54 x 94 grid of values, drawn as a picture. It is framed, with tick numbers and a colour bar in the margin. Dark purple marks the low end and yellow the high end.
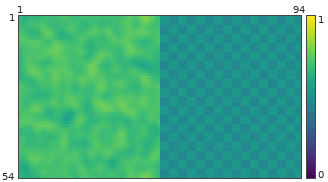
The table splits into one row of 2 panels. Panel 1,1: high, blotchy, faint in contrast. Panel 1,2: middling, checkered, faint in contrast.
